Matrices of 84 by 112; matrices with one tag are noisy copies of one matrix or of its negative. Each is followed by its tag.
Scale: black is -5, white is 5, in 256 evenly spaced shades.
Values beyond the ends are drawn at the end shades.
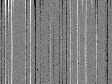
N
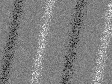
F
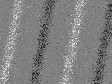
F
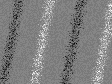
F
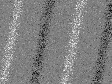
F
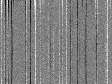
N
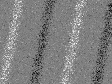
F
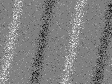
F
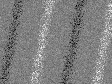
F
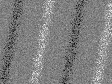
F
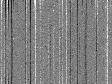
N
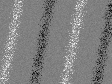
F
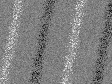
F
